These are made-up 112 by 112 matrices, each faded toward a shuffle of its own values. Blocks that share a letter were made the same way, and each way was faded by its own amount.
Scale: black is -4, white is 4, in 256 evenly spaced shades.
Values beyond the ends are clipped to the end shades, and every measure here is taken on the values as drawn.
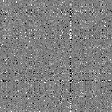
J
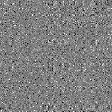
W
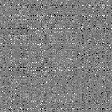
J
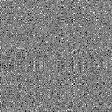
W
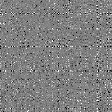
J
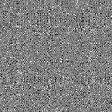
W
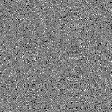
W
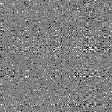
J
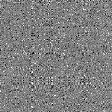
W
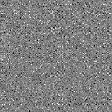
W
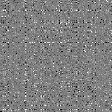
J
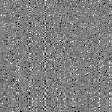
J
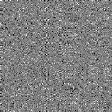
W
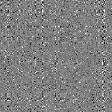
J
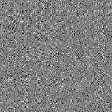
W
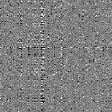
J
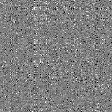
W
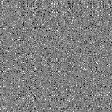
W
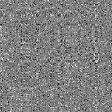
W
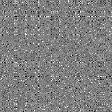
J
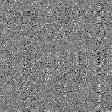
W
